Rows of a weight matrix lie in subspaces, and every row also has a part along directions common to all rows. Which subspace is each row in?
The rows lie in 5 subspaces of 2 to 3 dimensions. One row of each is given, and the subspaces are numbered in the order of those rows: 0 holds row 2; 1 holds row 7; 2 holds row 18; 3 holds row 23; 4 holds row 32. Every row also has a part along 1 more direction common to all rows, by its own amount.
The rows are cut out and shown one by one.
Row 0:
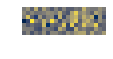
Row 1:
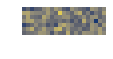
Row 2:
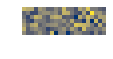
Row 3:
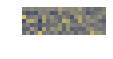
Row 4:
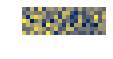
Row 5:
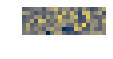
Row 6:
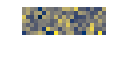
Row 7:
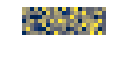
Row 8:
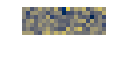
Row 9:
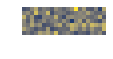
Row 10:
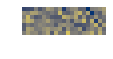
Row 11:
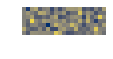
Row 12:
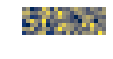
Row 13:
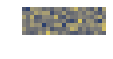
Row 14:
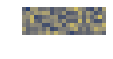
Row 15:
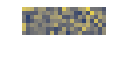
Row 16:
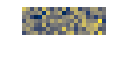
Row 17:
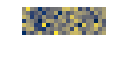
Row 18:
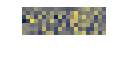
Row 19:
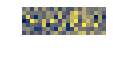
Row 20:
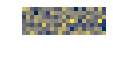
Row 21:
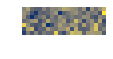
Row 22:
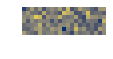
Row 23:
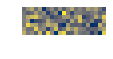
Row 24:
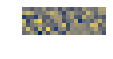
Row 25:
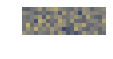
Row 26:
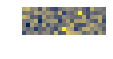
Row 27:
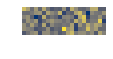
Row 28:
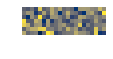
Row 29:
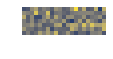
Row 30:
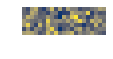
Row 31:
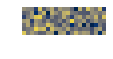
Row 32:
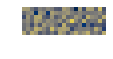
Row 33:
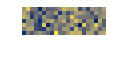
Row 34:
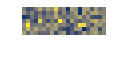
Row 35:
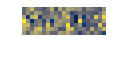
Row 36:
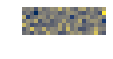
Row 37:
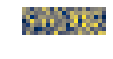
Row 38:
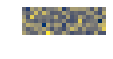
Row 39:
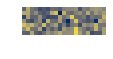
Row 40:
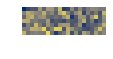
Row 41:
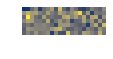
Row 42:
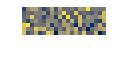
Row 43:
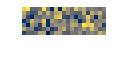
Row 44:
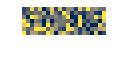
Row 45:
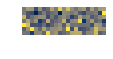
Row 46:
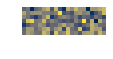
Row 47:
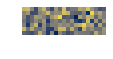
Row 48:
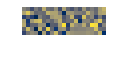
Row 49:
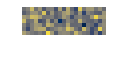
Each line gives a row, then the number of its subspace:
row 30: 0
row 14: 4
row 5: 1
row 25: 1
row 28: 3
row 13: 4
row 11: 4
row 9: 4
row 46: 0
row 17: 3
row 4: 2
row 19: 2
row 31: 4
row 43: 0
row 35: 2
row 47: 0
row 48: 3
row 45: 3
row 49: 1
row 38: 4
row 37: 2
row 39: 3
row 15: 0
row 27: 1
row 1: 0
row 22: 1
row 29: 4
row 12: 0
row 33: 3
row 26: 1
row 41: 0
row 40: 0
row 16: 1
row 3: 3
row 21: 3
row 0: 2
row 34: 1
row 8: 0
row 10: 0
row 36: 3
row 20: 4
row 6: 2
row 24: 3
